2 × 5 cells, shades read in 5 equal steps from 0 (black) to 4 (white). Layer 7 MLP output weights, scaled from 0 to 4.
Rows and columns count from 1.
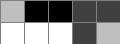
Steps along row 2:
same same down up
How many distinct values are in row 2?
3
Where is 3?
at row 1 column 1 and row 2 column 5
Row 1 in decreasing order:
3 1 1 0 0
